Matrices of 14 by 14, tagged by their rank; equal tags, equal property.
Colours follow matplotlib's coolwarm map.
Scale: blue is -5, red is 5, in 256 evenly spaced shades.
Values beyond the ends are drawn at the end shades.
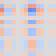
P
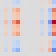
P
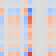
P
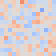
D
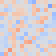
D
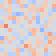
D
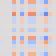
P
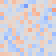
D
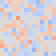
D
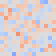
D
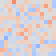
D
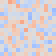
D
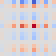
P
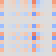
P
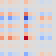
P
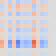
P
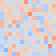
D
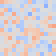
D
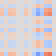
P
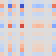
P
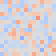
D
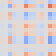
P
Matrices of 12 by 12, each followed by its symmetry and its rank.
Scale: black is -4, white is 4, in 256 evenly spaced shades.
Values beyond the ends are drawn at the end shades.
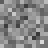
symmetric, full rank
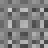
symmetric, rank one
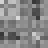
symmetric, rank two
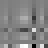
neither, rank one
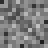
symmetric, full rank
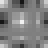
symmetric, rank one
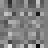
neither, rank two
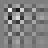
symmetric, rank one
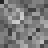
symmetric, full rank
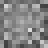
symmetric, rank two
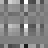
neither, rank one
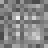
symmetric, rank two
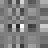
neither, rank one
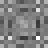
symmetric, rank two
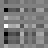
neither, rank one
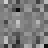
neither, rank two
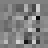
neither, rank two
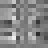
neither, rank two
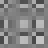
symmetric, rank one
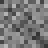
symmetric, full rank
